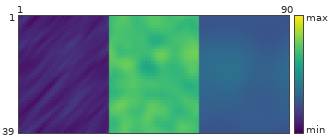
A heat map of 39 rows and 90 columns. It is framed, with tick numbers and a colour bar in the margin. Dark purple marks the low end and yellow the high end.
It is made of 1 by 3 panels. Panel 1,1: very low, slanting up to the right, faint in contrast. Panel 1,2: high, blotchy, faint in contrast. Panel 1,3: low, smooth, faint in contrast.
